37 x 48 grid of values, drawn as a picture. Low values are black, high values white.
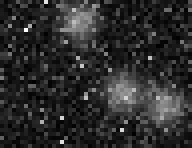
On average the colour sits 20% of the way up the scale. There is no overall slope. Three bumps rise from the field. The halves do not mirror each other. The values are skewed, with a long tail toward high values. No single row or column stands out from its neighbours.
